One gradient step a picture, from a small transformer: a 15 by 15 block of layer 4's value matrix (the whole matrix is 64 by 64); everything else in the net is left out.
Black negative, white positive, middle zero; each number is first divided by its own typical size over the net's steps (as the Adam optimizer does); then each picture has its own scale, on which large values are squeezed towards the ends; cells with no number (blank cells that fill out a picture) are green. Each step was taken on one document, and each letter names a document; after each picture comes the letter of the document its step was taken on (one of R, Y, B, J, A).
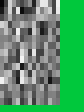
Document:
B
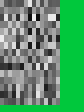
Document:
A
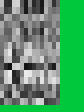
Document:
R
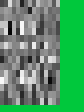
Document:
B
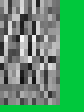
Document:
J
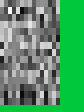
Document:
J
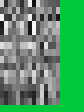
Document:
B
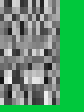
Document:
R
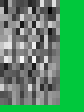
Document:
J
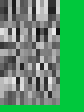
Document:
A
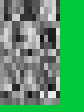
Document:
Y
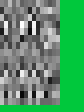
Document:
B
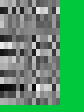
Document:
A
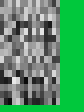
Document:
R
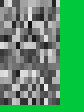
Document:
J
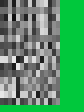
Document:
A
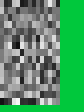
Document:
J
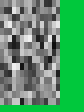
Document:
Y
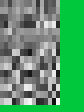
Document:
Y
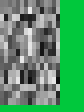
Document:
Y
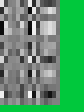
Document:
B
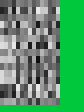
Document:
A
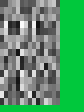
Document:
B
